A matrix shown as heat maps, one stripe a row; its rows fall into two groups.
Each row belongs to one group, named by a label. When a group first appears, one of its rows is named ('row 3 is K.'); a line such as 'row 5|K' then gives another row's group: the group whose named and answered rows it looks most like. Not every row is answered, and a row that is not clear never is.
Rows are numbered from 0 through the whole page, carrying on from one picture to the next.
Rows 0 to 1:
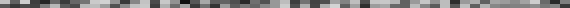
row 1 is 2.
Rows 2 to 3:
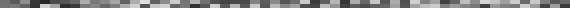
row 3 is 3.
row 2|2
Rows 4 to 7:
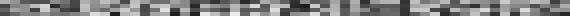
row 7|3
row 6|3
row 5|3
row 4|2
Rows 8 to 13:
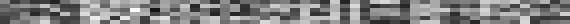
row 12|3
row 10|2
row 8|2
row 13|3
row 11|2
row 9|3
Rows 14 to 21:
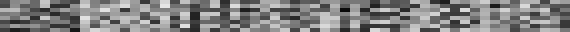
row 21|2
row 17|3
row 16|2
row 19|2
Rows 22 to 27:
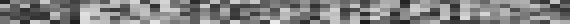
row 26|2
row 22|3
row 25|2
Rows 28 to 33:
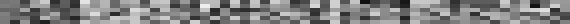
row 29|3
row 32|3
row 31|2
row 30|2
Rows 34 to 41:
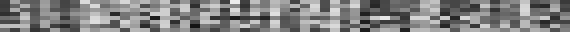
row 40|3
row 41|2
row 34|3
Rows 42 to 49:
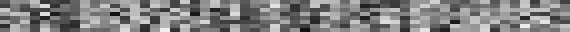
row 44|2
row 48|3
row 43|3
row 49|3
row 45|3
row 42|3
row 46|2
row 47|2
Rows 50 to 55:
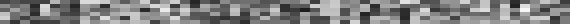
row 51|3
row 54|2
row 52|3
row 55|2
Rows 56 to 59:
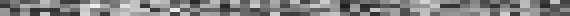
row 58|2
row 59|3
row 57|3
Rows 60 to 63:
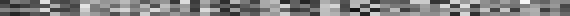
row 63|2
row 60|3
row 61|2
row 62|3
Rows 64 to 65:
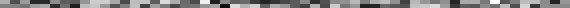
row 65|3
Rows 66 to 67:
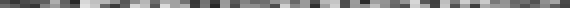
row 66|2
